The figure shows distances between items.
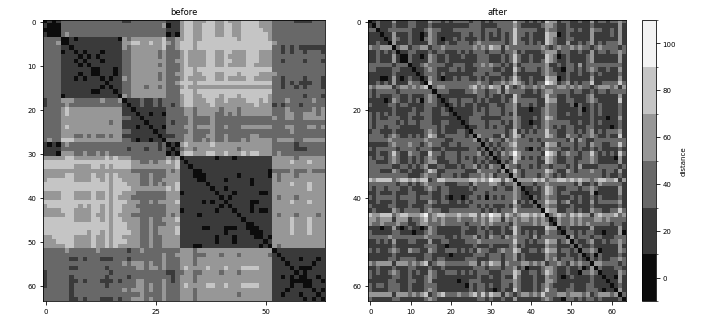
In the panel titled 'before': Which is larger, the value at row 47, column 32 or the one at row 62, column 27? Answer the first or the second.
the second
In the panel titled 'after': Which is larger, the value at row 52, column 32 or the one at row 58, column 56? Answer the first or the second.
the first
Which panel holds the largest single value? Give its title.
after
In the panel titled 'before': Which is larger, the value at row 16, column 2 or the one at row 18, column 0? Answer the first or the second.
the first
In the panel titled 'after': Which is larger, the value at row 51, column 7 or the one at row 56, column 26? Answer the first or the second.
the second
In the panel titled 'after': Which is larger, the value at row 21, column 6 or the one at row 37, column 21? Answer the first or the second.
the first
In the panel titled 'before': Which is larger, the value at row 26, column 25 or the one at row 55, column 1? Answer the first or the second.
the second
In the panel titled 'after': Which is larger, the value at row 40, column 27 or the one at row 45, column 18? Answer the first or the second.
the second
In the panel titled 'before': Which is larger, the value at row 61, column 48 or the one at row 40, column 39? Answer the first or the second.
the first
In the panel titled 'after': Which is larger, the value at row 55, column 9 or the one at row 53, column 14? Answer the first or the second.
the first
